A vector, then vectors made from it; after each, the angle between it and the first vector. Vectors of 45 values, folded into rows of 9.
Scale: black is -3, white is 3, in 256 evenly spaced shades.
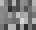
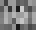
partly aligned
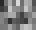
partly opposed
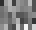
nearly opposite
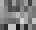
nearly parallel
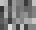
partly aligned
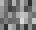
nearly parallel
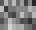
orthogonal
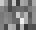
nearly parallel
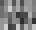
nearly opposite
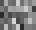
partly opposed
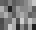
partly aligned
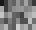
partly opposed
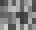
nearly opposite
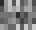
nearly opposite
